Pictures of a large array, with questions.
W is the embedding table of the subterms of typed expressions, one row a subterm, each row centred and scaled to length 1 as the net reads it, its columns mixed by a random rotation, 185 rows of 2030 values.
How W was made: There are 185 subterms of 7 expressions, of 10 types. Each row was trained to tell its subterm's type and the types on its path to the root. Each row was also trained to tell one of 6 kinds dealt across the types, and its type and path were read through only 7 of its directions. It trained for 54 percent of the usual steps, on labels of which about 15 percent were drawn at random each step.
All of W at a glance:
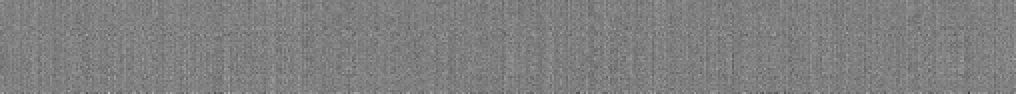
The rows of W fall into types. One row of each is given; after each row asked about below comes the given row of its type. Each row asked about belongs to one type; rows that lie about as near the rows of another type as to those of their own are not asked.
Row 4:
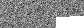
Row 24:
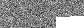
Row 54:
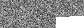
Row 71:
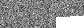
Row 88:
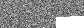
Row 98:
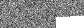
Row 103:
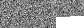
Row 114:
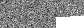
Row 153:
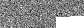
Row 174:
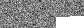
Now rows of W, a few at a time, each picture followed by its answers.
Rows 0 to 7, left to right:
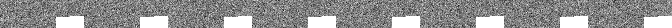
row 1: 103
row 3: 24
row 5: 24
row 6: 98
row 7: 114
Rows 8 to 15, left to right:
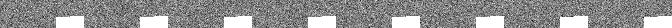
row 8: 88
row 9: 24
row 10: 24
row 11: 54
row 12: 88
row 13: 88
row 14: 174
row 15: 4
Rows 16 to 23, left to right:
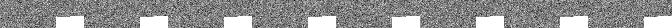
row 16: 153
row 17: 4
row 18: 24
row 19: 103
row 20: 88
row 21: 153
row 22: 174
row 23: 4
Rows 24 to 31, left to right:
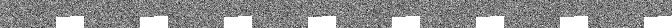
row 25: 174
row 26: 103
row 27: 71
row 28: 24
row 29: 24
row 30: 54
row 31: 71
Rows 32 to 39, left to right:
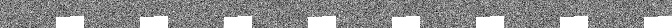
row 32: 114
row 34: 4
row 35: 98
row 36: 4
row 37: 71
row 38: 114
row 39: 114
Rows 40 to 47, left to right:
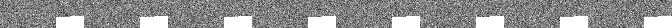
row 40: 71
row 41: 98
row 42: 88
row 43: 54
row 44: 103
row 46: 24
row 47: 54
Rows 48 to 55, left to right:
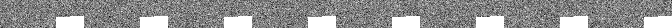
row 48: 71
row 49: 88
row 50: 88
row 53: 174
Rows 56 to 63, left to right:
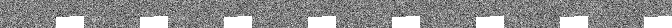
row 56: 4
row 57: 24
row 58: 4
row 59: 4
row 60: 71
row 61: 71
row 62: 54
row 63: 54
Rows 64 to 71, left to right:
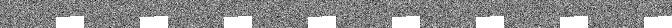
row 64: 103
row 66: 88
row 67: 88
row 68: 103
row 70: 71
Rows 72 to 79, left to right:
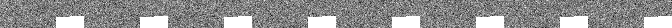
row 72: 24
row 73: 114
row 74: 88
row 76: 54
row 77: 54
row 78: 153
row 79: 98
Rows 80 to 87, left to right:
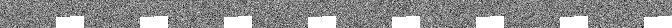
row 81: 88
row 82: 114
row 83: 88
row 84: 24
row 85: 24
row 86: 4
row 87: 71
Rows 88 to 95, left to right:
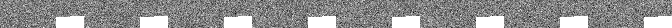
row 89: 153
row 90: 174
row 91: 54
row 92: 4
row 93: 54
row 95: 103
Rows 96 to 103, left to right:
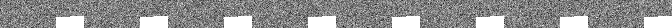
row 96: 114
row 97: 4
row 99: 114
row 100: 114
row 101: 103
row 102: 54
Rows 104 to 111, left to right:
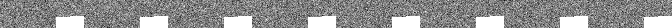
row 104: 54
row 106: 88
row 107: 114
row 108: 153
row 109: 4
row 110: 98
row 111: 98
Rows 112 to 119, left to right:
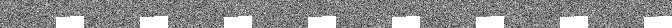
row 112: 88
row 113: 71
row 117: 88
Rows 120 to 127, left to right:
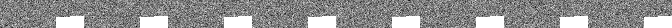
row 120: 71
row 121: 153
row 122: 88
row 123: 54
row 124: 54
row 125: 4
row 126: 114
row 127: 4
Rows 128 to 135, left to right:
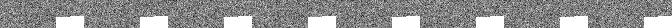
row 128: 114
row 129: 24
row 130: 98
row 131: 54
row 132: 98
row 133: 103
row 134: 98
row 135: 103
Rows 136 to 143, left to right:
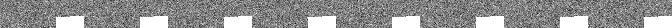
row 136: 71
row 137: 153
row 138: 98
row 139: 98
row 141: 54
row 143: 98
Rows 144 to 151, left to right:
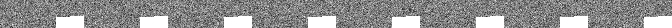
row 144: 71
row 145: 114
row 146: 88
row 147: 88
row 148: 4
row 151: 4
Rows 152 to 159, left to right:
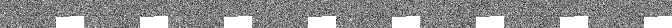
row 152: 153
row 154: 24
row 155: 4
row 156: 114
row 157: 24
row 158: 153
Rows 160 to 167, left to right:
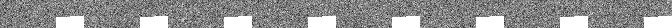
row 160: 103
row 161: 24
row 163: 114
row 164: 88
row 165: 153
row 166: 103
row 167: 114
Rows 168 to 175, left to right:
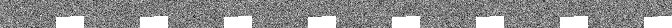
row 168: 54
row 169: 24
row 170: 98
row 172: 4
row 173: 153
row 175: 71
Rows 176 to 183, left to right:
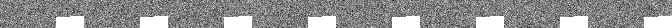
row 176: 4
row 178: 98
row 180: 71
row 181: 71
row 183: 114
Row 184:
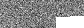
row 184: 153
